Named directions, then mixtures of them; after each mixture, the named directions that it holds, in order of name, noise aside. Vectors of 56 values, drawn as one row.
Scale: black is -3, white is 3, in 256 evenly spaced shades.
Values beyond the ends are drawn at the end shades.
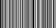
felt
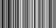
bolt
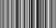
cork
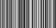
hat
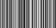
hat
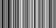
bolt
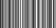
bolt, felt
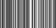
bolt, hat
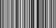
cork, felt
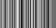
bolt, cork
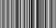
cork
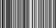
bolt, hat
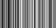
bolt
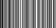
bolt, felt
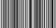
felt, hat
